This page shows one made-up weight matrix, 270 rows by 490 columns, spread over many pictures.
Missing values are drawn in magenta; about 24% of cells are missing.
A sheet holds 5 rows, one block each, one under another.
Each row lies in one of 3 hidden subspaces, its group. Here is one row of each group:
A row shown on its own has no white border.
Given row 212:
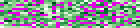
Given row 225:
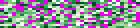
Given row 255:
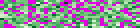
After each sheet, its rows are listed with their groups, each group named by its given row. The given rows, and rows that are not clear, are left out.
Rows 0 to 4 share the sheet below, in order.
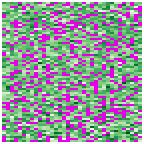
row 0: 225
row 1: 255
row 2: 255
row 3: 255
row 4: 212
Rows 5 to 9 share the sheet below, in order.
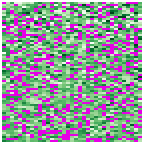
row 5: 225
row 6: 212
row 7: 255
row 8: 225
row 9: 212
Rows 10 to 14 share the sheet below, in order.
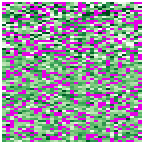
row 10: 212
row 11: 255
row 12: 212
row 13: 212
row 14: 212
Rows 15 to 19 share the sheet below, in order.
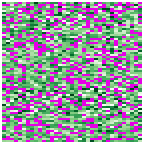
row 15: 225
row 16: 212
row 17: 225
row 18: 225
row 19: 225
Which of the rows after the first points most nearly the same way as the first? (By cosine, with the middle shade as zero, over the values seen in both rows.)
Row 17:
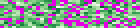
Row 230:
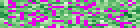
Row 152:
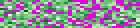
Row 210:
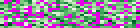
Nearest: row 152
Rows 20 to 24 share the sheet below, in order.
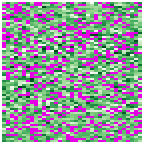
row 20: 255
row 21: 225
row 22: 225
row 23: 225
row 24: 212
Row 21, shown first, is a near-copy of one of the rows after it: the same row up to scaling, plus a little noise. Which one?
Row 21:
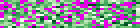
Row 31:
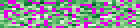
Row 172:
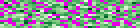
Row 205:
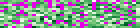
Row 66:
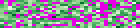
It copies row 205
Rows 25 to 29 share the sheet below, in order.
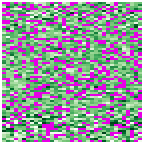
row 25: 212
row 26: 255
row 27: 212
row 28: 225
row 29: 255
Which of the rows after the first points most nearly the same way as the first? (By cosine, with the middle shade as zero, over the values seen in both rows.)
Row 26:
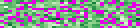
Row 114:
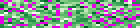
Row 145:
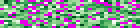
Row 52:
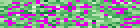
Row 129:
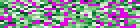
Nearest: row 145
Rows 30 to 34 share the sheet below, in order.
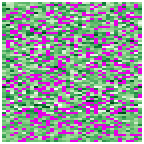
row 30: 255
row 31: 225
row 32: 225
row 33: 225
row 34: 225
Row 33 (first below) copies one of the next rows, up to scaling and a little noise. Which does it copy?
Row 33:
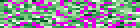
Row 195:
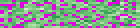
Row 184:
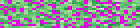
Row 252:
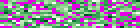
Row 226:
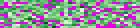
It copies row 252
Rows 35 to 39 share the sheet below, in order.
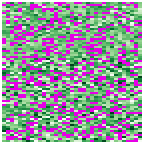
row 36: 255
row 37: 255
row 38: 255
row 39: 255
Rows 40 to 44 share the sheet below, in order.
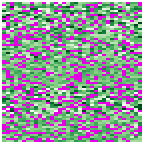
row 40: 212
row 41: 255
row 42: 212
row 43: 255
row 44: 225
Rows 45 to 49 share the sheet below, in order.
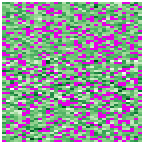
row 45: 225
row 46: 212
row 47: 225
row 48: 225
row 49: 225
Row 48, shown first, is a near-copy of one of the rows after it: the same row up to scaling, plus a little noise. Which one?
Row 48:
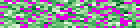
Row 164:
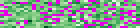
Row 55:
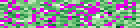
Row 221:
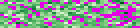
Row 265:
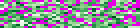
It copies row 221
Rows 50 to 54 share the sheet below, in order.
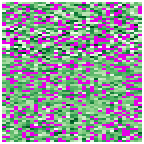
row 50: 225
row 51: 255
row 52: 255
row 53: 212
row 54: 255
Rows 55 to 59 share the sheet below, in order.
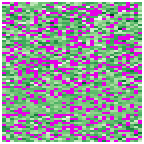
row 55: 225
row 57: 255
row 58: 212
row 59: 255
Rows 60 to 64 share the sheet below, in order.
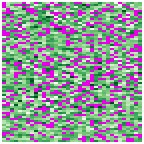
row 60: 225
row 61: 212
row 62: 225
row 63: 255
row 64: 225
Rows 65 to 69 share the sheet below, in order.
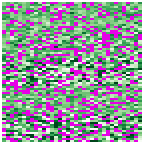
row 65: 255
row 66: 225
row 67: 225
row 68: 212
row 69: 225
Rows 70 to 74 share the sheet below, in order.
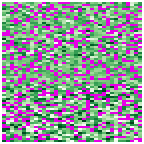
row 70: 212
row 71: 225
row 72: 255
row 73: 212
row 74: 225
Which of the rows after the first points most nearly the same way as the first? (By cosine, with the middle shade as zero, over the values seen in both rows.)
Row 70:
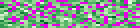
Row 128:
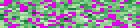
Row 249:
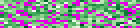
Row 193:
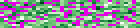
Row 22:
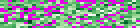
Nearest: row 22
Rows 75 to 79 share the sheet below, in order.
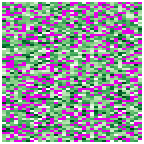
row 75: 255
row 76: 255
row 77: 255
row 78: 255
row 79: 255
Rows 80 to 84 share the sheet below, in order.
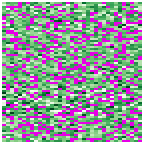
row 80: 255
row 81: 225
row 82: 225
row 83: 212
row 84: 255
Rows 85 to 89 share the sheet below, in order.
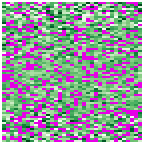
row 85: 212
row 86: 212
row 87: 225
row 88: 225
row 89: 255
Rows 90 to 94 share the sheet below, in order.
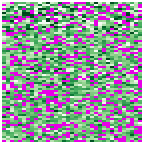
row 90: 255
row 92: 212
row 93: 255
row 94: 225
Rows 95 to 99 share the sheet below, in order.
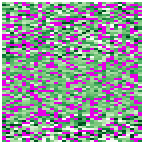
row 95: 225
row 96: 225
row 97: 255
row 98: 212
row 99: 255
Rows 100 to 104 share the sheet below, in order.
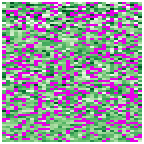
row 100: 212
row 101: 212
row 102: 212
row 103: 225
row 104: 255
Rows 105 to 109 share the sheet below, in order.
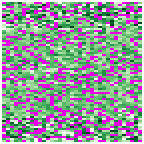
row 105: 212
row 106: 255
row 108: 255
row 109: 212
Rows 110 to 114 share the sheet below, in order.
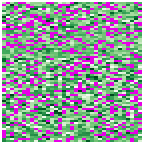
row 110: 212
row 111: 255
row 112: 225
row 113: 225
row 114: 212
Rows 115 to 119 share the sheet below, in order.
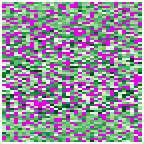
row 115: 225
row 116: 225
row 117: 212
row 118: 225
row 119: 255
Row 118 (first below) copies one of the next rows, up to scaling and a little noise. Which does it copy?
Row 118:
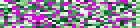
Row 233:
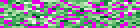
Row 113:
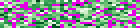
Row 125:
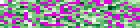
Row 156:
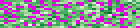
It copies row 113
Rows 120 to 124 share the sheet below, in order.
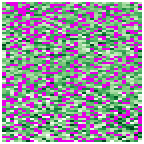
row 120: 212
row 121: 212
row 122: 212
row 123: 225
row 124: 255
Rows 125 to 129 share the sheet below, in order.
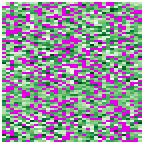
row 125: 225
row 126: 212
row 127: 212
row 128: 212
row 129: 212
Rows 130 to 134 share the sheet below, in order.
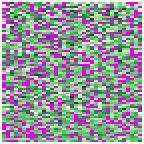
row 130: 212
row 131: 212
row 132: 225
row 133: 255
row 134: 255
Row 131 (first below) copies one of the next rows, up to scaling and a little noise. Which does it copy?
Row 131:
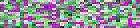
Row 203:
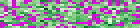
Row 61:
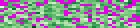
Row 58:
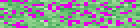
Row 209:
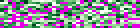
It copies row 209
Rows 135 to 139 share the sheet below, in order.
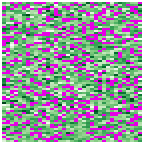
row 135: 212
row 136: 225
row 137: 212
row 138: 255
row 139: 212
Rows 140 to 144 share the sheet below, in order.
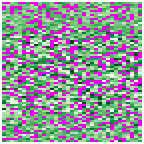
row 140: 212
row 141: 212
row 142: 225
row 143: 225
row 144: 225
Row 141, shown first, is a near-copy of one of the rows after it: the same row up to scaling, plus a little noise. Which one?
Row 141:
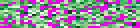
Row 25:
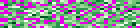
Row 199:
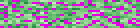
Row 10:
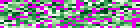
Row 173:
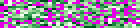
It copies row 25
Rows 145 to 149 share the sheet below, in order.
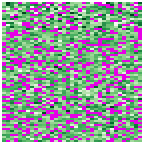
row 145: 255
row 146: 212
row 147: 225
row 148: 225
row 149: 225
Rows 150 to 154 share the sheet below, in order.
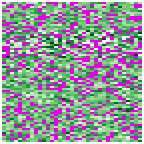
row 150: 225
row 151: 212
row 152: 225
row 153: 225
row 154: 225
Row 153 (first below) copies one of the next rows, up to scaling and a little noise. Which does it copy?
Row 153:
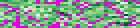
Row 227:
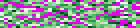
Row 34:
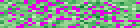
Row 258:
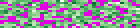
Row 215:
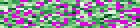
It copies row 227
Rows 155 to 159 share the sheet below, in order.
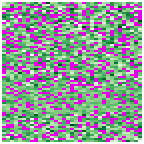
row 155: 255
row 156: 225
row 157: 255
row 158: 255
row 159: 255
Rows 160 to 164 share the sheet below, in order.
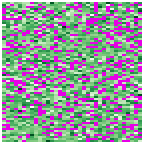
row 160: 212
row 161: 255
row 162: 255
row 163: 225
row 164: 225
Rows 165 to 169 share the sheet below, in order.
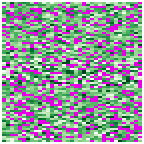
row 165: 212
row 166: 225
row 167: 255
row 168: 225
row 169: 225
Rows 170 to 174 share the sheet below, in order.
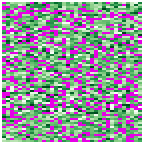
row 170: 225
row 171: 225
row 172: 225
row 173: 212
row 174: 225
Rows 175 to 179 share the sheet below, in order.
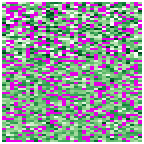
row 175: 212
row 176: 212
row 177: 225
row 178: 255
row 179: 212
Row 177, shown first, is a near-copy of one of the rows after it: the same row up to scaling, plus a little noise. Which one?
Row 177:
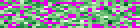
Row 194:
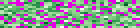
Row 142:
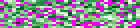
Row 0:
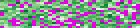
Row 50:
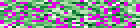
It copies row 194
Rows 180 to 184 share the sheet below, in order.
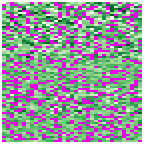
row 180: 225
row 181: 255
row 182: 225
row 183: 225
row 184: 225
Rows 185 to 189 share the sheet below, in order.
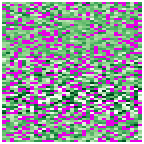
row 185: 212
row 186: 255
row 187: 225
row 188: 225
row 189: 225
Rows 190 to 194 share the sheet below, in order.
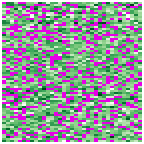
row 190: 255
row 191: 212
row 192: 212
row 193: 225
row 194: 225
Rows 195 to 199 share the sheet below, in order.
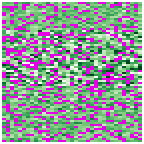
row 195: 225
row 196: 255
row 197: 225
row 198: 225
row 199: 212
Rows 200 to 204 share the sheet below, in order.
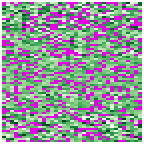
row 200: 212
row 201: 255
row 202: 225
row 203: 212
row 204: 225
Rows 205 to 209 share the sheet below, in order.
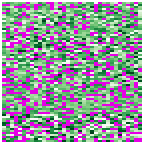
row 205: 225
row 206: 225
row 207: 255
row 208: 212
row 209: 212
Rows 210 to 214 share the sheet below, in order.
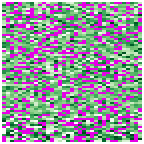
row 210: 225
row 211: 255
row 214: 212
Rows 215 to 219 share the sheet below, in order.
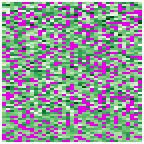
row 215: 225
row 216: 225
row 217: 212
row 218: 255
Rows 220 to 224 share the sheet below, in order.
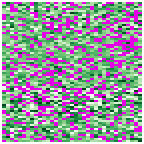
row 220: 255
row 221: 225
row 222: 225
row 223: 225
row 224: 255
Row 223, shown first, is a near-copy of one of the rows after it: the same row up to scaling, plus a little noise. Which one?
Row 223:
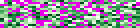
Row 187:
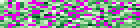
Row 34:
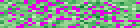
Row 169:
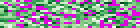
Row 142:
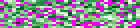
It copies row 187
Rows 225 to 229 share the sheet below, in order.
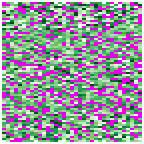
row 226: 225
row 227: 225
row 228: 255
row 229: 225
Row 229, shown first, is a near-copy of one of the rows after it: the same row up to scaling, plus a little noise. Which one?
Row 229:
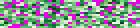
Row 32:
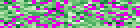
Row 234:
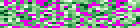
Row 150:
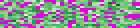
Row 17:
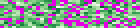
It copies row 17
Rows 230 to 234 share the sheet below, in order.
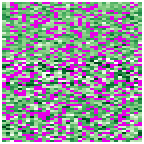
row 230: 255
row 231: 225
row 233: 225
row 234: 225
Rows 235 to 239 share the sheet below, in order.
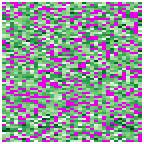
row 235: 255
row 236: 212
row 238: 225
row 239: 255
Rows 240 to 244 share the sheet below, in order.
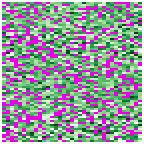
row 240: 255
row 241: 255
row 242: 225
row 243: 225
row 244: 225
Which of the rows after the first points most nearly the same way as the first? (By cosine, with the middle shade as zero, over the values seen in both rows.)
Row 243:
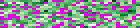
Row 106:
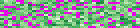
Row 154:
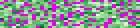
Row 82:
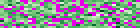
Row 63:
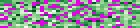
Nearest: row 154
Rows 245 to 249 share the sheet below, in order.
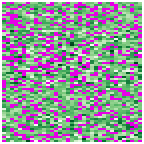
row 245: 255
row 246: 212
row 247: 225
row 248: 212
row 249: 255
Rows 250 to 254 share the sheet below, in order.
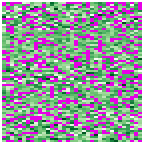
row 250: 212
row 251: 225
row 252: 225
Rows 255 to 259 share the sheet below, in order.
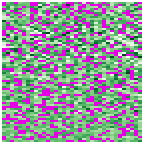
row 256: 255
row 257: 255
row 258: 225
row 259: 225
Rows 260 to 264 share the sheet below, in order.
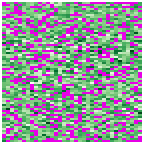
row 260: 225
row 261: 255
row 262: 225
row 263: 255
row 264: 212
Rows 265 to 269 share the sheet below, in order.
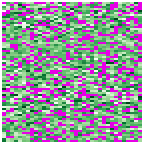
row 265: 225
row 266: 255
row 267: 225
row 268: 225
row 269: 225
